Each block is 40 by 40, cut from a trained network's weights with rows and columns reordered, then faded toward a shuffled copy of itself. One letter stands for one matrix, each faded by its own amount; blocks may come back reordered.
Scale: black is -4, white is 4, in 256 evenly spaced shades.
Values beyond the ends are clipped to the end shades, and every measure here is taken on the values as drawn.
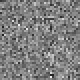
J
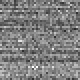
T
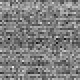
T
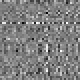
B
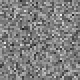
J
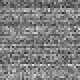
T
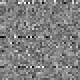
B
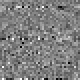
B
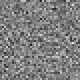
J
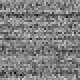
T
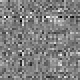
B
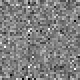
J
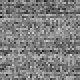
T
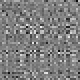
B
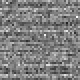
T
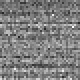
T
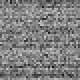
T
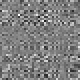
B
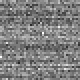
T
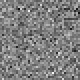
J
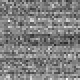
T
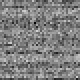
T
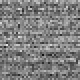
T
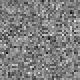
J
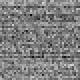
T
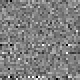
B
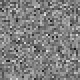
J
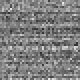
T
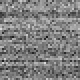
T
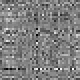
B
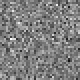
J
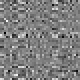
B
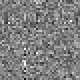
J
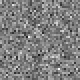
J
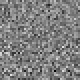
J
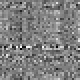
B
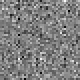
J
